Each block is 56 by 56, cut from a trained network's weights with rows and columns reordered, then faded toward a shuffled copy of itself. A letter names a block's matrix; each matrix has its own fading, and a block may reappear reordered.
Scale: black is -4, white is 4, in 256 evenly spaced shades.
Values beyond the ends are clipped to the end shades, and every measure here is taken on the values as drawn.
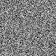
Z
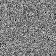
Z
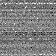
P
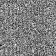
Z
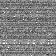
P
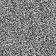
Z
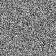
Z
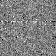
Z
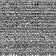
P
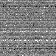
P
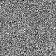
Z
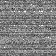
P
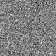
Z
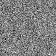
Z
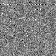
Z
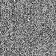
Z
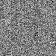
Z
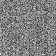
Z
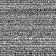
P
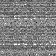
P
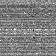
P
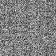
Z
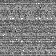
P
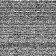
P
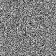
Z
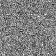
Z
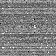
P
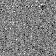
Z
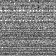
P
